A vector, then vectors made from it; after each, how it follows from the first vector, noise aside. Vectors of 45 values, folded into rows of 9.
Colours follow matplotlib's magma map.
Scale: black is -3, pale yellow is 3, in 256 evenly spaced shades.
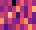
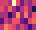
negated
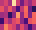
negated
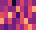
copied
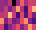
copied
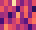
negated
